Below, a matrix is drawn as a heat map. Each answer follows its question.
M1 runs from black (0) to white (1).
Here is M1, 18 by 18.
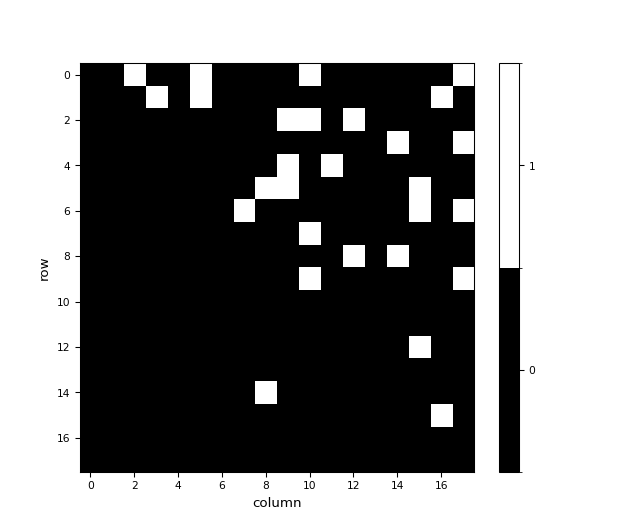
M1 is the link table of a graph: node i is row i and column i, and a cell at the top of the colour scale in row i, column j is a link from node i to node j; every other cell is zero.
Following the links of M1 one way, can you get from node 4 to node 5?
no
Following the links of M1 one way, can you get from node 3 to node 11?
no
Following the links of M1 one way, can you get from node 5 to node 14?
yes
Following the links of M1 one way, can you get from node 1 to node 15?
yes
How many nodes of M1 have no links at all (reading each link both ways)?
1
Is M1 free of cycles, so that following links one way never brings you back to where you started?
no
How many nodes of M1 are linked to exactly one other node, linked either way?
1
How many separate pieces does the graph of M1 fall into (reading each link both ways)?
2
